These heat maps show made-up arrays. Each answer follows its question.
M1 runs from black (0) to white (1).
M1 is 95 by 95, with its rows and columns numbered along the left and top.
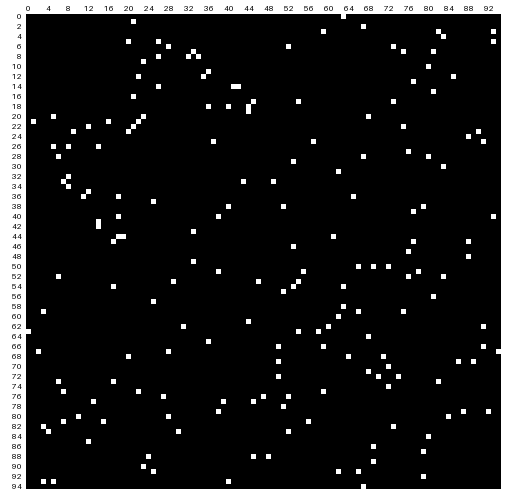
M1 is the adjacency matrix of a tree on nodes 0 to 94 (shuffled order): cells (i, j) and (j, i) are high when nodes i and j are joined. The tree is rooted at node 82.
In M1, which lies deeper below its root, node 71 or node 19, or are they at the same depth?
the same depth
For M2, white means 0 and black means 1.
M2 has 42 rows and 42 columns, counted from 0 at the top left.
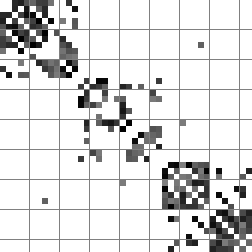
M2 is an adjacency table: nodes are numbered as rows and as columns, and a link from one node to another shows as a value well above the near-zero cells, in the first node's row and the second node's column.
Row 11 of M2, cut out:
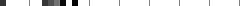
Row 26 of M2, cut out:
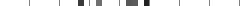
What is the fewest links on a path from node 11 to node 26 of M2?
6
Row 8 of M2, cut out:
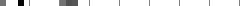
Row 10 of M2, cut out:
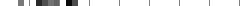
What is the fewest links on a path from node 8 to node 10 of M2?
1
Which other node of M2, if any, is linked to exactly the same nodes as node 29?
node 32
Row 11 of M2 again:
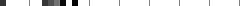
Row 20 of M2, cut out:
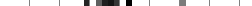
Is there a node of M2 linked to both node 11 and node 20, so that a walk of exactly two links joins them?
no
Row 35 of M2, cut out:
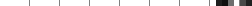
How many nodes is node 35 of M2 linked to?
5
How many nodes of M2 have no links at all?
0
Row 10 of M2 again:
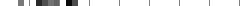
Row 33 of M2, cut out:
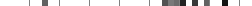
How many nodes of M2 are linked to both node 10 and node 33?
1
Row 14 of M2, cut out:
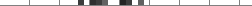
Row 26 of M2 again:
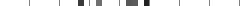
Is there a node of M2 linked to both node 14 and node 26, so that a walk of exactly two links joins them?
yes
